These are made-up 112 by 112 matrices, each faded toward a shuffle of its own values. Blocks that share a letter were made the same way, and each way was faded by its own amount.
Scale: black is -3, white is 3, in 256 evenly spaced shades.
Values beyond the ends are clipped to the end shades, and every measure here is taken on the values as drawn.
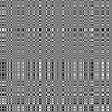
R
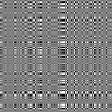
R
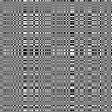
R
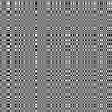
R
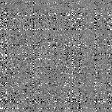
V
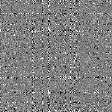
V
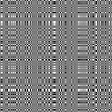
R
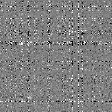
V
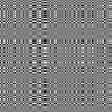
R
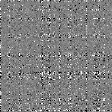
V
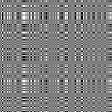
R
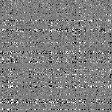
V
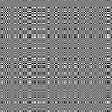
R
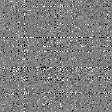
V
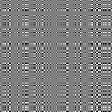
R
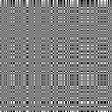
R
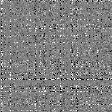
V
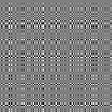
R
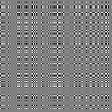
R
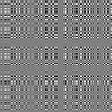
R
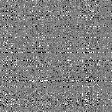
V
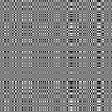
R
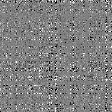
V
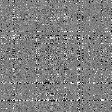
V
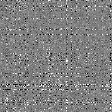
V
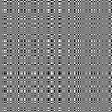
R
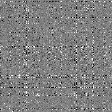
V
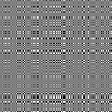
R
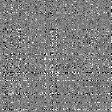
V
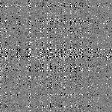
V
